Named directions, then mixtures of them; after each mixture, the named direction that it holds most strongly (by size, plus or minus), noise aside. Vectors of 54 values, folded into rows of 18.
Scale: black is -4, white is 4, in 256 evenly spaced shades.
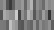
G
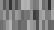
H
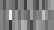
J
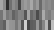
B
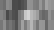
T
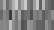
J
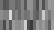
J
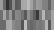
B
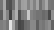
G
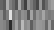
J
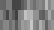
T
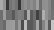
B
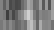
T
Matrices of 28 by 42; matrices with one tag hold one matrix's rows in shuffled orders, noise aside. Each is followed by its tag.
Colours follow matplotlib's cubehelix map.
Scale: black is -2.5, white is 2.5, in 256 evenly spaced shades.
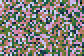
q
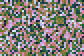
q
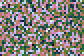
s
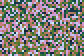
s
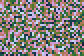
s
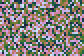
s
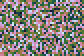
s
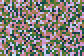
q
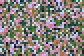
s
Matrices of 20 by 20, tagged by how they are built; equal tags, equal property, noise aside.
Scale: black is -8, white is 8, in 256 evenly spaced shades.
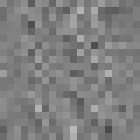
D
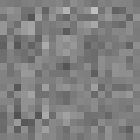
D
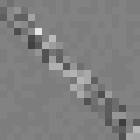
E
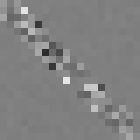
E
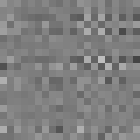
D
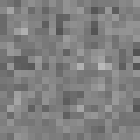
D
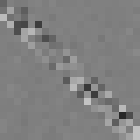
E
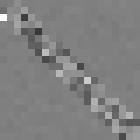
E
